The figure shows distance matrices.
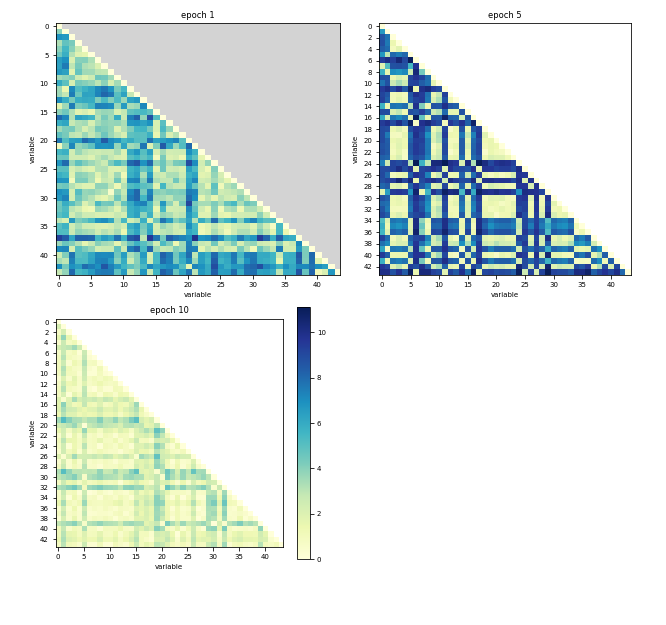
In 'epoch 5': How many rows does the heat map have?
44
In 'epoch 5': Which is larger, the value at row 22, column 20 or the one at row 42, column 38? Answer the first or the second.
the second
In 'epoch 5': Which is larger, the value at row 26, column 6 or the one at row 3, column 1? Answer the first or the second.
the first
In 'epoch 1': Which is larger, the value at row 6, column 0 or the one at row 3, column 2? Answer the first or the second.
the first
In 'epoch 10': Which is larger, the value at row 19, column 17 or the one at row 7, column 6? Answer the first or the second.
the first
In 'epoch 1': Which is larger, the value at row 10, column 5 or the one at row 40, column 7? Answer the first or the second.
the second
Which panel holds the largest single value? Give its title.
epoch 5
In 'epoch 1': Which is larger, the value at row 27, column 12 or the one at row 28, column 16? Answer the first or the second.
the first
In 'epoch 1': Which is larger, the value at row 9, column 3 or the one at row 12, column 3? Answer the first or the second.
the second
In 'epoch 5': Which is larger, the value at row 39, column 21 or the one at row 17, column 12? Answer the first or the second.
the second
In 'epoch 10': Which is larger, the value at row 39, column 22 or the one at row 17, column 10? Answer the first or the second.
the first
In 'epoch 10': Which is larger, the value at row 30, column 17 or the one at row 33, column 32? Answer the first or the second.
the second
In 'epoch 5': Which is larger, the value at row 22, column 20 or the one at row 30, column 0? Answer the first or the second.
the second
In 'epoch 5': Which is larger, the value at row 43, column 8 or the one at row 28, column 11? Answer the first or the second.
the first
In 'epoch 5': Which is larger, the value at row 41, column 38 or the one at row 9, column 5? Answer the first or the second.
the second
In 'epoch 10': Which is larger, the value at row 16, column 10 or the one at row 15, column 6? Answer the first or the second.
the second
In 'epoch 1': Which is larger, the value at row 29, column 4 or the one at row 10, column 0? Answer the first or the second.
the second
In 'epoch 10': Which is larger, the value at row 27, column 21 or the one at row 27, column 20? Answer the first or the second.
the second
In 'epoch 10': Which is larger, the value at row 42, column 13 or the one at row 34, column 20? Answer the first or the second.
the second
